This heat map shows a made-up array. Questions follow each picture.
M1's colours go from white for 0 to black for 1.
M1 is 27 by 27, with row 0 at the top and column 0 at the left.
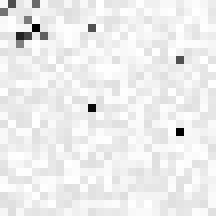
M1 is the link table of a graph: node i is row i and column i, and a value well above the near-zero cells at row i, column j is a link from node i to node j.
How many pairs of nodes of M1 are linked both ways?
2
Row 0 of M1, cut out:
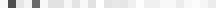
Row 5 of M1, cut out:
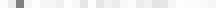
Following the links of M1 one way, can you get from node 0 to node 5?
yes
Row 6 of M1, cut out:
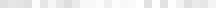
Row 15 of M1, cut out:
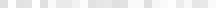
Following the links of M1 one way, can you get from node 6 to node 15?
no
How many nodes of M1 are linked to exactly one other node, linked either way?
4
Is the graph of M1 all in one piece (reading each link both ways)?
no
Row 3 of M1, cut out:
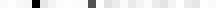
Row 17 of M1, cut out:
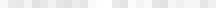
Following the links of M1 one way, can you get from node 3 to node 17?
no
